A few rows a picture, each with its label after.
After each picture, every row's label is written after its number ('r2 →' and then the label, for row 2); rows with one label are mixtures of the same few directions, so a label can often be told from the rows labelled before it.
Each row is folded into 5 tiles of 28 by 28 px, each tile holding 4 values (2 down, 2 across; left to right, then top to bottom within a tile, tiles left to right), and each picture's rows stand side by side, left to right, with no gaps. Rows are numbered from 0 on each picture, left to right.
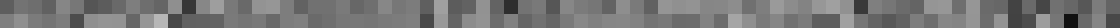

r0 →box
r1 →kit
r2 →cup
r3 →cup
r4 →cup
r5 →cup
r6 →cup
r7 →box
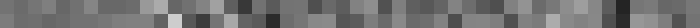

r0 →cup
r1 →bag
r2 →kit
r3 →bag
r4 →bag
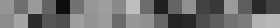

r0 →bag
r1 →cup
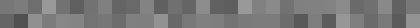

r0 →kit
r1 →cup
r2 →kit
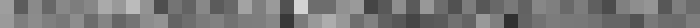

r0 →cup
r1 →cup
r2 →cup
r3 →box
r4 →kit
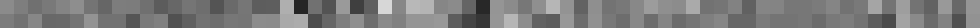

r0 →bag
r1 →cup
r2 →cup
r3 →bag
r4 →cup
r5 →kit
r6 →kit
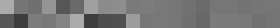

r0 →box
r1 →bag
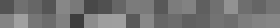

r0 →box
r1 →cup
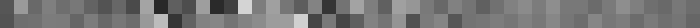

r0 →cup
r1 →cup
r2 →kit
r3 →bag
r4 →bag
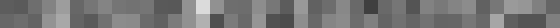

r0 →bag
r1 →bag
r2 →cup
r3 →box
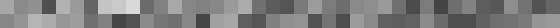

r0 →cup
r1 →box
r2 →box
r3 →cup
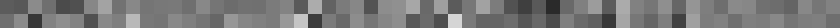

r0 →bag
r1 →box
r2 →kit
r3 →bag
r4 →kit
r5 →kit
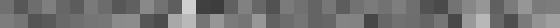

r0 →cup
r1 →kit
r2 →box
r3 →bag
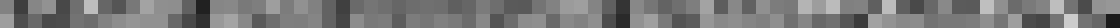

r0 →cup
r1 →bag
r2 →bag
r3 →box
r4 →bag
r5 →cup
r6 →kit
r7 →bag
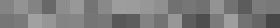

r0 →cup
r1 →bag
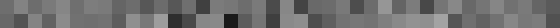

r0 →kit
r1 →box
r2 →cup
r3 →box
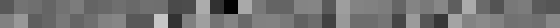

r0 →box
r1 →cup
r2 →kit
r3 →kit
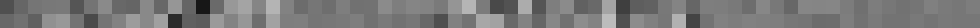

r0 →bag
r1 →bag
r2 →cup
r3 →kit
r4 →kit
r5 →cup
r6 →cup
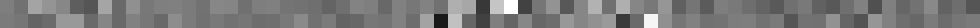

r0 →kit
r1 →cup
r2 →kit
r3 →cup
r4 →box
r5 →bag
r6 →kit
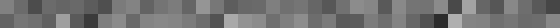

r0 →box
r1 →box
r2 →kit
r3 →kit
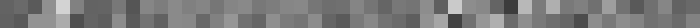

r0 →bag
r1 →box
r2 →bag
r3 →kit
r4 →kit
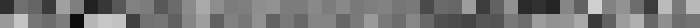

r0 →box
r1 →bag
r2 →box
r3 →cup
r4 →kit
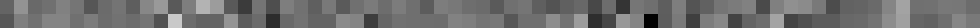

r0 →cup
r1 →bag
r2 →box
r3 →bag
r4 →box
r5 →box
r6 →bag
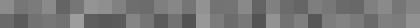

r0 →box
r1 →kit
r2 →bag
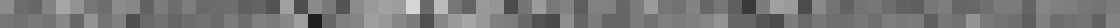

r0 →bag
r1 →cup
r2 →bag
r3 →cup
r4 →cup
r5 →kit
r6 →bag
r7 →kit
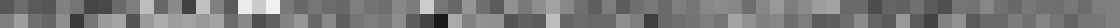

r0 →box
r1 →cup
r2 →kit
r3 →box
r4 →box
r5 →cup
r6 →box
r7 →box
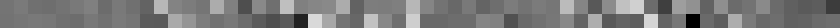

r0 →kit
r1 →cup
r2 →box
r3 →box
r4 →bag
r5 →bag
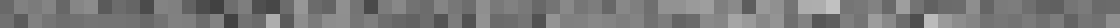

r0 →cup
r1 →bag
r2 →cup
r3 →kit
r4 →cup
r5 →cup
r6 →box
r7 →bag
